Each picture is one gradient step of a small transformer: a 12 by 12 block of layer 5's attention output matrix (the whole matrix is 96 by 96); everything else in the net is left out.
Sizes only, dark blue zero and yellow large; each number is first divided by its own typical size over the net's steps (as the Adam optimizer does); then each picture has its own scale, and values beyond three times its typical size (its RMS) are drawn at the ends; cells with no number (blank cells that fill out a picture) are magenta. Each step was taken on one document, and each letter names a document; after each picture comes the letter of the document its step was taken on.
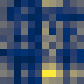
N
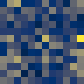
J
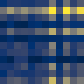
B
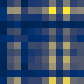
B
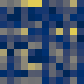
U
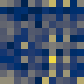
N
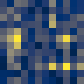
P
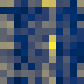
N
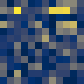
J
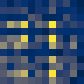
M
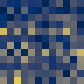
J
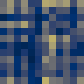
N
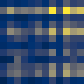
B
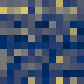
U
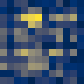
U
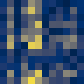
M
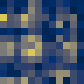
U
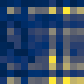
B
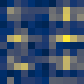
P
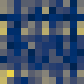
N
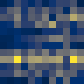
J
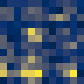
U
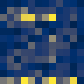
M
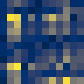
P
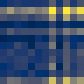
B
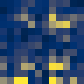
M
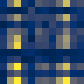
P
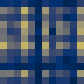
N
